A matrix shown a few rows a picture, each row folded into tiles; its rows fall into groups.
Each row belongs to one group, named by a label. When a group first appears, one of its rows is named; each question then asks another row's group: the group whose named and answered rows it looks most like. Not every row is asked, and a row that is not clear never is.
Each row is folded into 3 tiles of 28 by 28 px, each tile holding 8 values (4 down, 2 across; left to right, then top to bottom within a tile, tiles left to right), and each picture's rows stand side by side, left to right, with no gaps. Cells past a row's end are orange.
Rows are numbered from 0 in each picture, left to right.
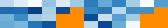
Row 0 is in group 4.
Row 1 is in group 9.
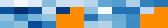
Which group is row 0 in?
4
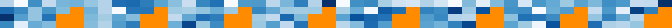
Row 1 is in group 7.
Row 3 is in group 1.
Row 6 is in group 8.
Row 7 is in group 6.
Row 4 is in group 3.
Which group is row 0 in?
8
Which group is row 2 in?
1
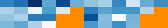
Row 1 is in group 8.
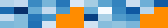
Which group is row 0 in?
4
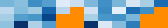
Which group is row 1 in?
6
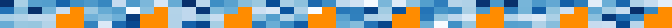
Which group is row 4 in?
4
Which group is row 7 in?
3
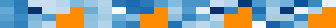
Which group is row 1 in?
7
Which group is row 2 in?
6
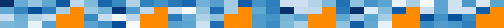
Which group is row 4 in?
9
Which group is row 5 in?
3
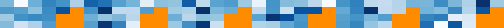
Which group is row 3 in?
3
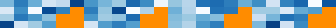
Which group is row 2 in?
7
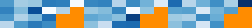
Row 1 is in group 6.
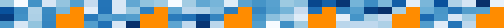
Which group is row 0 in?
8
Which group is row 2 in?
3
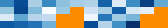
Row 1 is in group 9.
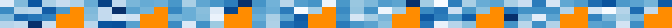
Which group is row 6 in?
8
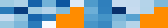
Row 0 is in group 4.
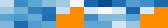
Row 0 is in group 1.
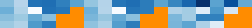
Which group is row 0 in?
7
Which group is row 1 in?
7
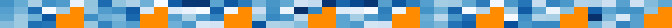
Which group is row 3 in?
6
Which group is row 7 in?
8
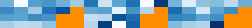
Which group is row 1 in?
1
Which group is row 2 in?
8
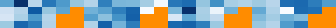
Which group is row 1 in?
1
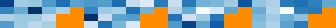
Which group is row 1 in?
9
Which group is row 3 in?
7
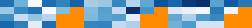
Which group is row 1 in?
6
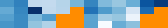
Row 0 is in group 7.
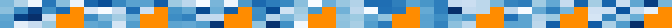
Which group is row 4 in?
7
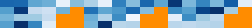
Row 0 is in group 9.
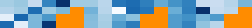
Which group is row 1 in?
7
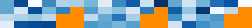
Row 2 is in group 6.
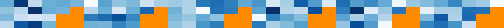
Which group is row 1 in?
3
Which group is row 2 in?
7
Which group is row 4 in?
9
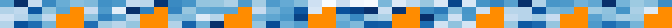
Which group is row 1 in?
6
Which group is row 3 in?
1
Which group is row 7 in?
9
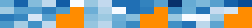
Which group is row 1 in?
7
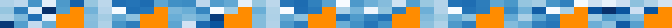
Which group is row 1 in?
7
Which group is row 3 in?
7
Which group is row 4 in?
3
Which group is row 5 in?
7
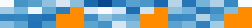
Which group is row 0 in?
3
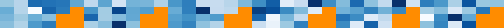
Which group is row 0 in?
7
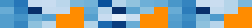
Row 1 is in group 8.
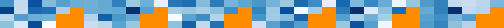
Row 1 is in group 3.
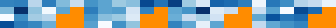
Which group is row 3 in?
3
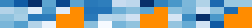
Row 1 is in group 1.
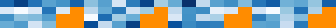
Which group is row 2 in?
9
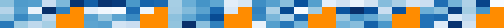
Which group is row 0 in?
6
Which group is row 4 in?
4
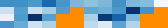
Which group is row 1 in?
3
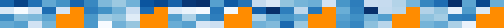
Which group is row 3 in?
4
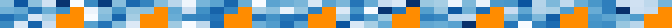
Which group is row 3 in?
3
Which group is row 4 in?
6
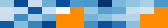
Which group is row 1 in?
9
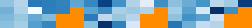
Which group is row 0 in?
7
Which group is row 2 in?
6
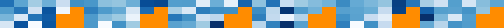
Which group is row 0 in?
1
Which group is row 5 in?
8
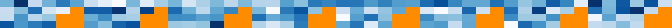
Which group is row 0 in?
9
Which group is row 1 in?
4
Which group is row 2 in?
8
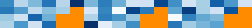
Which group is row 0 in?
1
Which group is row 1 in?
6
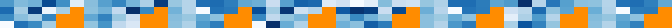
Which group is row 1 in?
6
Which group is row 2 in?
7
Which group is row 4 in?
4
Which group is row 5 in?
7
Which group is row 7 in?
7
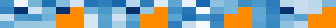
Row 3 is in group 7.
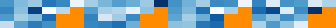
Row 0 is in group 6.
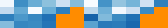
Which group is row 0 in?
3
